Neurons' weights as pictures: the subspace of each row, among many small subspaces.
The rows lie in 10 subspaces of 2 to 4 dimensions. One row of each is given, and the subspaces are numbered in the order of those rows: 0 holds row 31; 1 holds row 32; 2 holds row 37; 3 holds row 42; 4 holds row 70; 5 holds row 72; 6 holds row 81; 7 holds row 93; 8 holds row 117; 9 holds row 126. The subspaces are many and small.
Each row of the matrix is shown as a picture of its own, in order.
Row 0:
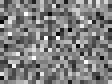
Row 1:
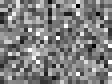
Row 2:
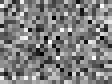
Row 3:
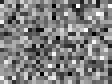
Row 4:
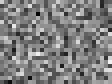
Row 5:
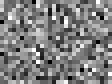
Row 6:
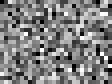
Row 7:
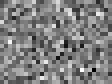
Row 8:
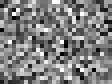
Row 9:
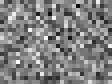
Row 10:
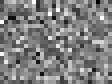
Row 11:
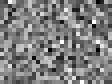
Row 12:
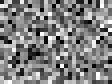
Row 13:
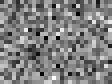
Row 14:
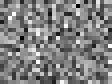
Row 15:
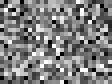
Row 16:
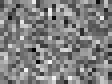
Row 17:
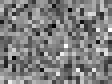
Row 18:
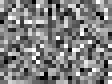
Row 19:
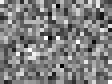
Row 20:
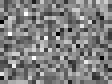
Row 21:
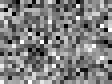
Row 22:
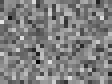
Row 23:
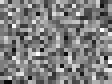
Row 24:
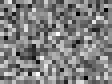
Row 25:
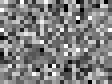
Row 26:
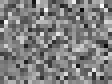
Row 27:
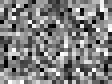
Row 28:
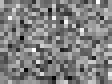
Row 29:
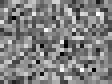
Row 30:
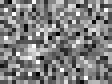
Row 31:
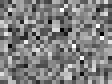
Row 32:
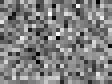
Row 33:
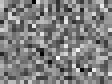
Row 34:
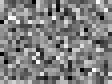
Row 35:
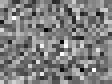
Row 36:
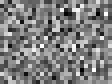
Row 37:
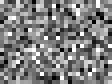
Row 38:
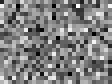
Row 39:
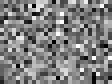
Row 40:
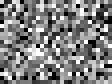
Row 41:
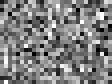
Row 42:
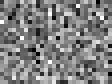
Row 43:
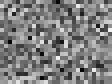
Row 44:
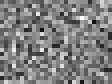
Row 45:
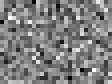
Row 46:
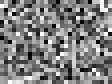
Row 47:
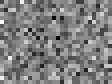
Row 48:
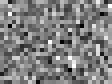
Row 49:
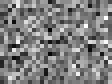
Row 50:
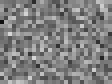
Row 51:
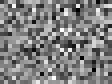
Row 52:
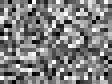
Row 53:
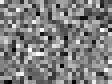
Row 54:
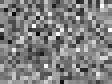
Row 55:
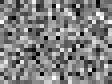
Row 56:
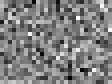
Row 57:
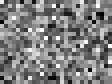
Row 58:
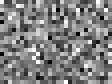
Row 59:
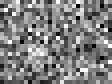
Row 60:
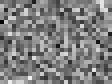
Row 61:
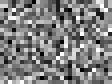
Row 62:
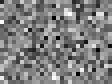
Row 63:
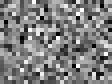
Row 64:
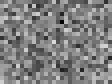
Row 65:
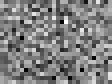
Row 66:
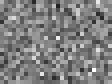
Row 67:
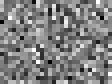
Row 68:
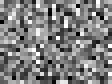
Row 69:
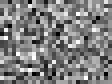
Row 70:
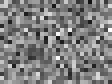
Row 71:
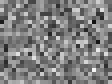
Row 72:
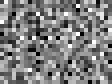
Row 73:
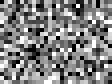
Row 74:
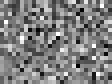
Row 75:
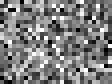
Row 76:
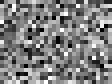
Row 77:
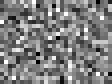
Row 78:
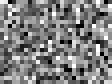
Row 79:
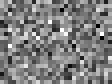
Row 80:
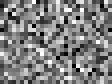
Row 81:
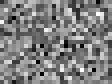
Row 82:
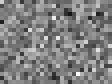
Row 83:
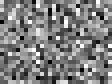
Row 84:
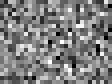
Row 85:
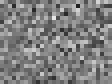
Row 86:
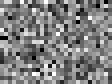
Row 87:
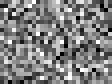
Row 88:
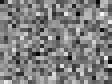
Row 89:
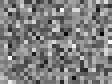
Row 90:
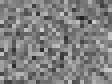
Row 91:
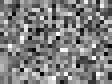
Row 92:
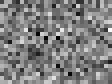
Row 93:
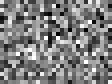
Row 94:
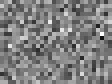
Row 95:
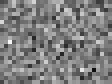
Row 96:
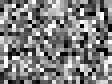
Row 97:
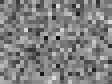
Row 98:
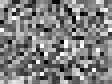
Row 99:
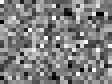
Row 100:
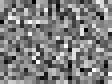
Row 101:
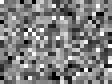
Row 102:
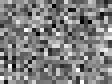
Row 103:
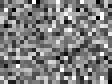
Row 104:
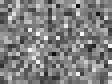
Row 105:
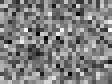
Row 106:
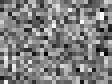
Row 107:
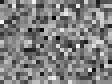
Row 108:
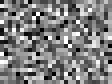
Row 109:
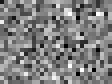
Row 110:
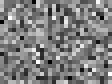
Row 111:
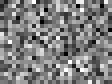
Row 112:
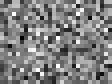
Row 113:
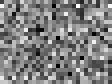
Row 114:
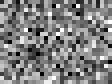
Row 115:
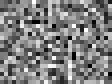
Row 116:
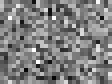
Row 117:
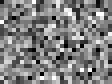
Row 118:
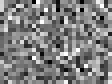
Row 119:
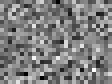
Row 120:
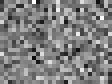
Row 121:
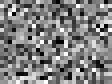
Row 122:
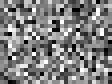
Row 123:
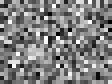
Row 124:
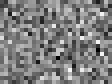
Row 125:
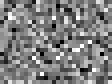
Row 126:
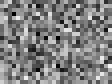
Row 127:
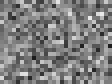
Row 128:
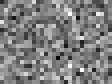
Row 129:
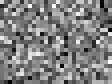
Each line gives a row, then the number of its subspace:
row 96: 7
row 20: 4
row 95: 8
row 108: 5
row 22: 3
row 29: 6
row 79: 0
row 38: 6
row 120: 5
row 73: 2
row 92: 2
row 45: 1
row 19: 7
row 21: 1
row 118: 5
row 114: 2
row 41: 7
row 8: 6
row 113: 6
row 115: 1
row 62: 0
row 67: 3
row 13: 2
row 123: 4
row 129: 4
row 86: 5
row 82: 0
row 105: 2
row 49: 1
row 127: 8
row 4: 4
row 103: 5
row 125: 1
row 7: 8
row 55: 2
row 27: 7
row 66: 2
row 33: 3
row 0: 4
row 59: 1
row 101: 0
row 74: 9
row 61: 2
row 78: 7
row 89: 8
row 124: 4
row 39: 9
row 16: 9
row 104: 1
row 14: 3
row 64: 9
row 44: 7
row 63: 9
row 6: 4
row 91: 9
